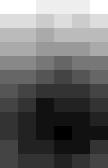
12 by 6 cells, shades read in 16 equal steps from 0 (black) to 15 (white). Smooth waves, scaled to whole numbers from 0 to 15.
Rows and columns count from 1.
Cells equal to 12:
2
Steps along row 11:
down same down same up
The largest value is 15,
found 3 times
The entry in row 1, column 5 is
14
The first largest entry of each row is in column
1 1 1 1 1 1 1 1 1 1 1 1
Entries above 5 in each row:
6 6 6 6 6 3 0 0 0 0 0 0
